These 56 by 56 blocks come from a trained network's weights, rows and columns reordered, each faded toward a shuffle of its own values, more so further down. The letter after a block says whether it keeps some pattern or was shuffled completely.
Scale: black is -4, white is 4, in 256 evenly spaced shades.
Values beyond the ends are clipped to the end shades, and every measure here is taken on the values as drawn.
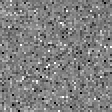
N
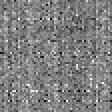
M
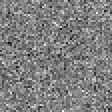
N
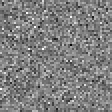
N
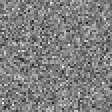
N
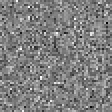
M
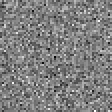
N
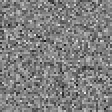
N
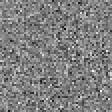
N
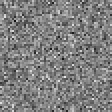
M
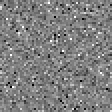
N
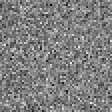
N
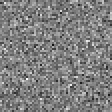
N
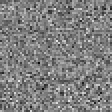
M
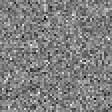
M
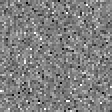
N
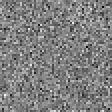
M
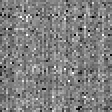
M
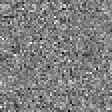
M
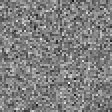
N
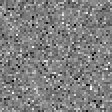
N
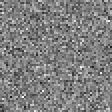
N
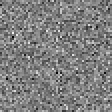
M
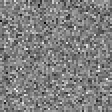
N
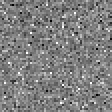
N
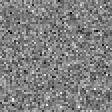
N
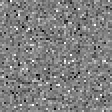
N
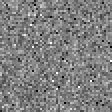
N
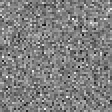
M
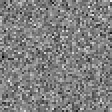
N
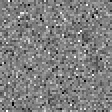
N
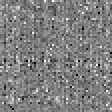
M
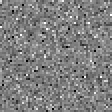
N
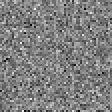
M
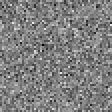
N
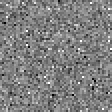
N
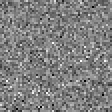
N
